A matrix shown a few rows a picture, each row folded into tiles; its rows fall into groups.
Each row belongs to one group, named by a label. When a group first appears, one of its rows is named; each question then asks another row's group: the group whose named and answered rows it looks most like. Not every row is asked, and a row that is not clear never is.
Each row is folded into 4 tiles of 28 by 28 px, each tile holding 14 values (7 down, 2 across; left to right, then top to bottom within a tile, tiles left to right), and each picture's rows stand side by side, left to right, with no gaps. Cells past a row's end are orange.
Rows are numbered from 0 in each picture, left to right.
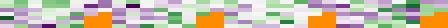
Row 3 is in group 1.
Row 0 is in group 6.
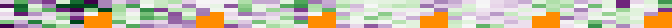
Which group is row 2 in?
1
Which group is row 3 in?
6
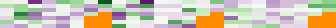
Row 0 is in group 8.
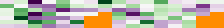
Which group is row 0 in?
8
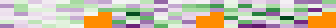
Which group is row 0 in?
1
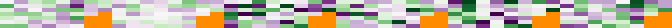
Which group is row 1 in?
1
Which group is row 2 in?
6
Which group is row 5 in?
1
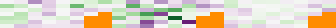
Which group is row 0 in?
8
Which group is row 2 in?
6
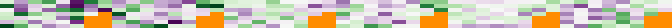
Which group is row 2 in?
6
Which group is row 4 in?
8
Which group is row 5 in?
1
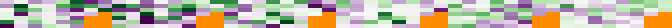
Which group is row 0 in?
1
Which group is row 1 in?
8
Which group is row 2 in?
6
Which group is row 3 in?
6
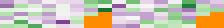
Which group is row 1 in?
1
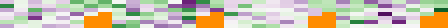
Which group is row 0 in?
8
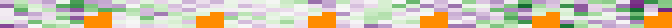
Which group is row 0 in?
1
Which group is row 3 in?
6
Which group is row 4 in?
1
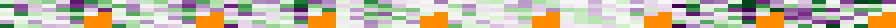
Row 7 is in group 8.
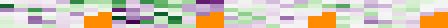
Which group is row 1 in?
6
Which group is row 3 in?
8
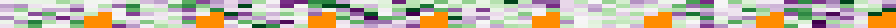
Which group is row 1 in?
1
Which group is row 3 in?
8
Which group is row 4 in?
6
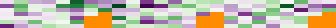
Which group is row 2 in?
6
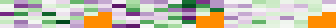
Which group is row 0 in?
6
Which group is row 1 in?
1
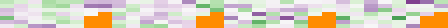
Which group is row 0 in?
6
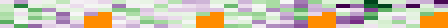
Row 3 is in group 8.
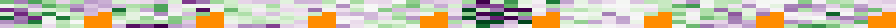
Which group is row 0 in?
6
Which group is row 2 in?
8
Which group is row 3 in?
1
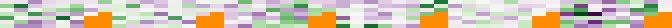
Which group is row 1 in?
8
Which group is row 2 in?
1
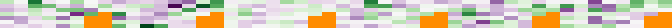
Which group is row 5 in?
8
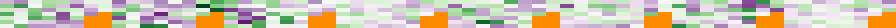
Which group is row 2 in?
6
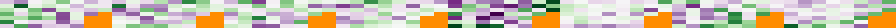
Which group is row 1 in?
8
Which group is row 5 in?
8
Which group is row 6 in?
1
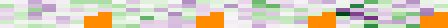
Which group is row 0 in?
8
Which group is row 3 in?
6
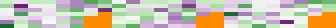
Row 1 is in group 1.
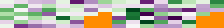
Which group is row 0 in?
8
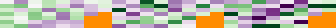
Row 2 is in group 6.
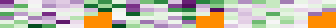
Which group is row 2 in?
6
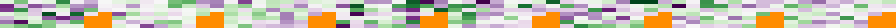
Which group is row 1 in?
6
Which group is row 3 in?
1
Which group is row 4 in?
8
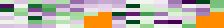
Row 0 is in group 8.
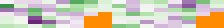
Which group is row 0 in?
8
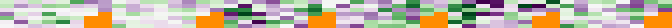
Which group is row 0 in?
6
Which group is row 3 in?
1
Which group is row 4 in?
8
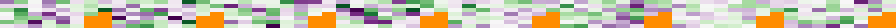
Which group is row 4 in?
1
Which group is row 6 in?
1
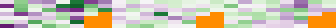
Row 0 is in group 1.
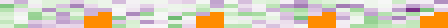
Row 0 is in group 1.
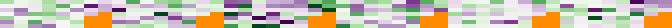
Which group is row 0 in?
6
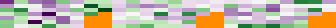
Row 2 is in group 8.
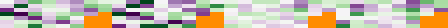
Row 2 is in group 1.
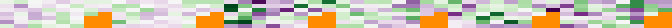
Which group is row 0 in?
1
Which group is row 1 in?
8
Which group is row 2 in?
8
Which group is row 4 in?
6
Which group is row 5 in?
1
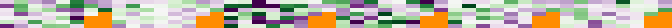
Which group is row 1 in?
1
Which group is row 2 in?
8
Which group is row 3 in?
6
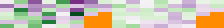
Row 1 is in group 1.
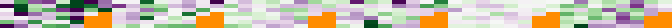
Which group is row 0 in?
1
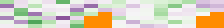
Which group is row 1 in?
6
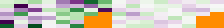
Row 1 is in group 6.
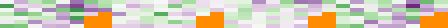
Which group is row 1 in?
6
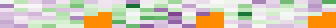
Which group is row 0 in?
1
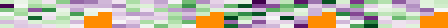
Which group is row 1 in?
1
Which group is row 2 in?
8
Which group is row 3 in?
6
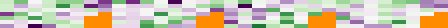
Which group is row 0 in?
6
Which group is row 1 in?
6
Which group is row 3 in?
6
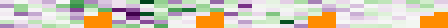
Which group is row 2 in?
6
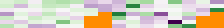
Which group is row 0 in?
6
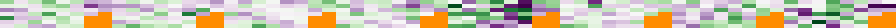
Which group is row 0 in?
6
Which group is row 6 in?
1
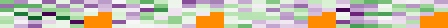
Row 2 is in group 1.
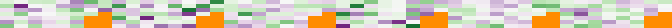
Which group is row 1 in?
8
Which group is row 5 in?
6
